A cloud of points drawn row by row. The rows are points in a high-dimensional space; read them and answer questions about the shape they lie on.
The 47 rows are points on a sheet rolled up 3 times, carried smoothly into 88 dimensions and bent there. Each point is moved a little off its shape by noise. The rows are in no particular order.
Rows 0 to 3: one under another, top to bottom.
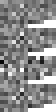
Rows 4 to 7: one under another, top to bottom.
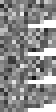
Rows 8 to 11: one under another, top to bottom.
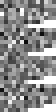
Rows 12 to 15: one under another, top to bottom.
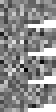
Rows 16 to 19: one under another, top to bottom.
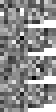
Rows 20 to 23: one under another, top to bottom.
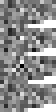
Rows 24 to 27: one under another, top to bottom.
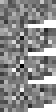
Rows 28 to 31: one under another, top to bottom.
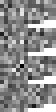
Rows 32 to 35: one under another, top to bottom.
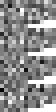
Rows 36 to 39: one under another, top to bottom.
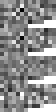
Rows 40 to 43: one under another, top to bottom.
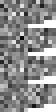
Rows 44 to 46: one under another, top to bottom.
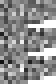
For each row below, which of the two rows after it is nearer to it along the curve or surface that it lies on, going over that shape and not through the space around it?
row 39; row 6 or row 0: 6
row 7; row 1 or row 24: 24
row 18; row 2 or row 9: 2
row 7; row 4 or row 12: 12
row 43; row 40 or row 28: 28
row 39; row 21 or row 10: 21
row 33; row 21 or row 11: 11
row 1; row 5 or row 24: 24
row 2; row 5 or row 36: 36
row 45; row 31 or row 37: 31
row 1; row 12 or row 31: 12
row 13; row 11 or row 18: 11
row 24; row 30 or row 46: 30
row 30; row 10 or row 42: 10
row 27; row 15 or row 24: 24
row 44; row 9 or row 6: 9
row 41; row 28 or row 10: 10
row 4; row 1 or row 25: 1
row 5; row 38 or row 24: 24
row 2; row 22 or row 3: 22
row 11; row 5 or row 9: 9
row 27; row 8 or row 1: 1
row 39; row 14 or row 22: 14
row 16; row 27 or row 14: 14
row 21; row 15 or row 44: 15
